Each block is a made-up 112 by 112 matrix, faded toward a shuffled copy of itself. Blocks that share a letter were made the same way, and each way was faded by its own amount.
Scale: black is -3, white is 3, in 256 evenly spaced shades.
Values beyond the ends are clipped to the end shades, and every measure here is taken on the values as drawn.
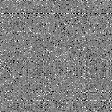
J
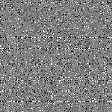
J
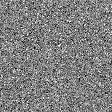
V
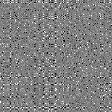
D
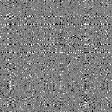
D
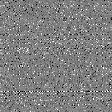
J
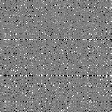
D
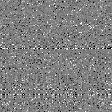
J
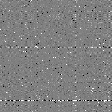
D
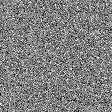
V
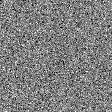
V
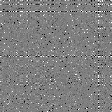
D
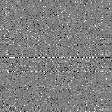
J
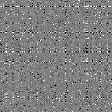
D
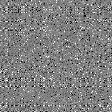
J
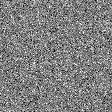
V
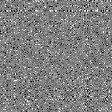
J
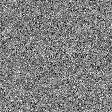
V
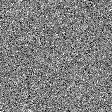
V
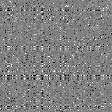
D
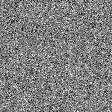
V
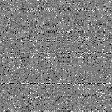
J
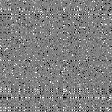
D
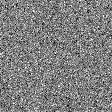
V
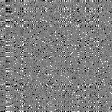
D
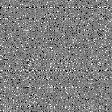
J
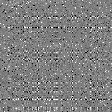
D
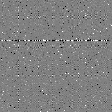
D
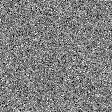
V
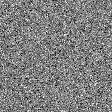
V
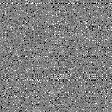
J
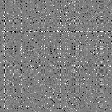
D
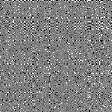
D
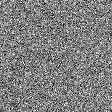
V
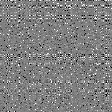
D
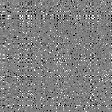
D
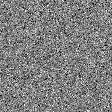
V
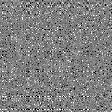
J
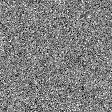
V
